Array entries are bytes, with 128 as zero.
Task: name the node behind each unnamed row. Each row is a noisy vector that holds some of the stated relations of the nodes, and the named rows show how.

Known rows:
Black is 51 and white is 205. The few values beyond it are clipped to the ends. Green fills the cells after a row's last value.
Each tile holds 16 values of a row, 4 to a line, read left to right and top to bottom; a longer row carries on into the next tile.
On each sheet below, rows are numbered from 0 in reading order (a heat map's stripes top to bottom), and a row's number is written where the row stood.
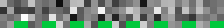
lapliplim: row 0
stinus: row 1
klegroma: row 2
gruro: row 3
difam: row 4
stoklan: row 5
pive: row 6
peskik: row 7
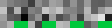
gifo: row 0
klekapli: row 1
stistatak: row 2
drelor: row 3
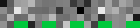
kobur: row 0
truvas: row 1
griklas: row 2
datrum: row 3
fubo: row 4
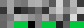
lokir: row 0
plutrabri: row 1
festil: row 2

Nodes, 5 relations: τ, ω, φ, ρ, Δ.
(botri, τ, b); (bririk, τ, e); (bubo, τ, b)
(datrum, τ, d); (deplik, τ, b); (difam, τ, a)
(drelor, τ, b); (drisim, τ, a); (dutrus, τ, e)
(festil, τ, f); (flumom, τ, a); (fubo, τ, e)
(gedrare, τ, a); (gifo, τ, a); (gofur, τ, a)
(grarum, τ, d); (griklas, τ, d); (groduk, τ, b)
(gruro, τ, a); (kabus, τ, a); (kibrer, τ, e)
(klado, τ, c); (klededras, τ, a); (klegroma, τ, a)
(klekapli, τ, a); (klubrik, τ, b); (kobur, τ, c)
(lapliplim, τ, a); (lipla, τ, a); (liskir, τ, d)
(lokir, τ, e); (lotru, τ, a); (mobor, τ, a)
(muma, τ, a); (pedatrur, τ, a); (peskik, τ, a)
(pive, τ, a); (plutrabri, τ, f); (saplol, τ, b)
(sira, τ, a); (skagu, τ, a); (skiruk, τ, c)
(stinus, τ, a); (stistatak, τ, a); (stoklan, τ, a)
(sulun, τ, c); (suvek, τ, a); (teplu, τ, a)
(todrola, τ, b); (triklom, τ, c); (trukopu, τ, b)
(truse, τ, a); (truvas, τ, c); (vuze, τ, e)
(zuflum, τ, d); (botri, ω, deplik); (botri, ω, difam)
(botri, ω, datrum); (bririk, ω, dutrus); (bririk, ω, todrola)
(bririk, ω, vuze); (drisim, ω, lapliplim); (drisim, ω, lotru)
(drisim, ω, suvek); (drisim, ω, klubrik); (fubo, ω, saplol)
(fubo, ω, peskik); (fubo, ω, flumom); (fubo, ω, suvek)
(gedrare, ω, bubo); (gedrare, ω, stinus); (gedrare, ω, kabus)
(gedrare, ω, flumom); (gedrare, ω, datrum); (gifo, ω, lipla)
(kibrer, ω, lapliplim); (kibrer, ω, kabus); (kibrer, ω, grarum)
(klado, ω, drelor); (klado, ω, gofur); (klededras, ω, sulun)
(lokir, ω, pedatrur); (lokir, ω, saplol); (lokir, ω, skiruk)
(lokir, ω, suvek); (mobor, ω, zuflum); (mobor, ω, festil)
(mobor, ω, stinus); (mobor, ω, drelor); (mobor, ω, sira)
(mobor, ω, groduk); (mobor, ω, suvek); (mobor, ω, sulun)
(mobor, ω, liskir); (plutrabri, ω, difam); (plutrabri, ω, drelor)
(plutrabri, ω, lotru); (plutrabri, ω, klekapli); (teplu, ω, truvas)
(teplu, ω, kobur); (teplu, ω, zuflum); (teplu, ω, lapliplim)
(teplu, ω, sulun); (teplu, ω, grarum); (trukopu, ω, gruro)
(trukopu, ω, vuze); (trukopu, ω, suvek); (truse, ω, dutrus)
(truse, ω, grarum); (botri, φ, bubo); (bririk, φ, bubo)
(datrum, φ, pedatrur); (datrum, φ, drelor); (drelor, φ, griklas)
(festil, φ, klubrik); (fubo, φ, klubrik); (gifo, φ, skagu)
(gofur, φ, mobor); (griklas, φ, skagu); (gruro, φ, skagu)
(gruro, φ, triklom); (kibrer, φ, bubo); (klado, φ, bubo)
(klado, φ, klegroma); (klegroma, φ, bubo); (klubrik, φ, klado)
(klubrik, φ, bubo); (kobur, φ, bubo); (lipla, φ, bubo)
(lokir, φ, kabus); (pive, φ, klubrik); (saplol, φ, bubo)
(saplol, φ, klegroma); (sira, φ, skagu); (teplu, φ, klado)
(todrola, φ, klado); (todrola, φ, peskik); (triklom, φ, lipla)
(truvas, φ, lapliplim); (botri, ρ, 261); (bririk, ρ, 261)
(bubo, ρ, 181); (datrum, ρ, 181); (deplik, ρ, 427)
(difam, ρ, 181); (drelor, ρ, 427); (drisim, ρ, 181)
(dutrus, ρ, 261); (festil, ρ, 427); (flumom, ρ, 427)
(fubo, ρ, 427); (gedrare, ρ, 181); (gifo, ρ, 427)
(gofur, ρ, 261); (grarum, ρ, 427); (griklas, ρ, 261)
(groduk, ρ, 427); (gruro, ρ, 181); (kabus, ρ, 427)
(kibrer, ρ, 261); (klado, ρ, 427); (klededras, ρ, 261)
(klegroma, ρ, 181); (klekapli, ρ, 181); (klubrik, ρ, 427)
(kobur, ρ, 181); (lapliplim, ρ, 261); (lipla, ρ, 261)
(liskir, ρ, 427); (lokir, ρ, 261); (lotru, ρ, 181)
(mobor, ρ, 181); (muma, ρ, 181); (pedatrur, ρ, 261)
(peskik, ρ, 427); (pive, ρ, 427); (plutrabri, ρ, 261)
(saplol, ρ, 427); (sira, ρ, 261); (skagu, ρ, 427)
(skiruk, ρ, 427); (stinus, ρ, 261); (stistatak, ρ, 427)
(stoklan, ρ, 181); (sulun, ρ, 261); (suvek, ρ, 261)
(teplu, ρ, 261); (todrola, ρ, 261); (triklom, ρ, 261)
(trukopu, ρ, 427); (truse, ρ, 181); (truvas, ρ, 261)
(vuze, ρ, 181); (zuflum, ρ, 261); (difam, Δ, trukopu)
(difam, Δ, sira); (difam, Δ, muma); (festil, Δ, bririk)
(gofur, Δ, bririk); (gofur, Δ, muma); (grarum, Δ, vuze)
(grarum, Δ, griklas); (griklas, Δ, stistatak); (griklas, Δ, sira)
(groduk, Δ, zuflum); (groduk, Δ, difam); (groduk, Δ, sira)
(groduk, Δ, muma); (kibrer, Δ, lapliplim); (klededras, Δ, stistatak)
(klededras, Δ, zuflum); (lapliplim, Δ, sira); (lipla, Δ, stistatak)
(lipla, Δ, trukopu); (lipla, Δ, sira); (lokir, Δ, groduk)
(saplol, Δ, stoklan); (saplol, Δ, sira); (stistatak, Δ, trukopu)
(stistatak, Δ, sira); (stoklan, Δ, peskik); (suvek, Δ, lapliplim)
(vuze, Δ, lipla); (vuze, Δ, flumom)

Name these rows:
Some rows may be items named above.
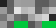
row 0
kobur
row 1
drelor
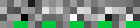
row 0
klado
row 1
kobur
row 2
groduk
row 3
deplik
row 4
trukopu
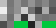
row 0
skiruk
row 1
triklom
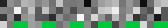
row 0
stoklan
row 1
pive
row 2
suvek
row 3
bubo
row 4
skiruk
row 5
klegroma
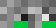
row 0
fubo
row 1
trukopu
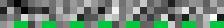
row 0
sira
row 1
botri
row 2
klubrik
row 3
klededras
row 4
skiruk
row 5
gofur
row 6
muma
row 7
saplol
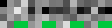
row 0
vuze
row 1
kibrer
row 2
lipla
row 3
bririk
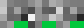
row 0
skagu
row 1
dutrus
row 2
skagu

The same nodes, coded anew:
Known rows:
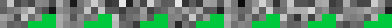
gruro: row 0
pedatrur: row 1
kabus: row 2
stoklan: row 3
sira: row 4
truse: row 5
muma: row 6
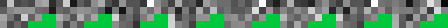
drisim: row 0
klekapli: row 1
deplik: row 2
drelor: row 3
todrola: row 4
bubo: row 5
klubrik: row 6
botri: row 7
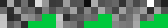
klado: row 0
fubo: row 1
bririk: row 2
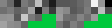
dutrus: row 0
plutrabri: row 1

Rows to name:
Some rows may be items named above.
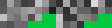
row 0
muma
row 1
klado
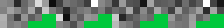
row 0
klededras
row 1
festil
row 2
fubo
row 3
bririk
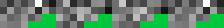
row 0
bririk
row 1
kobur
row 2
gruro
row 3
bririk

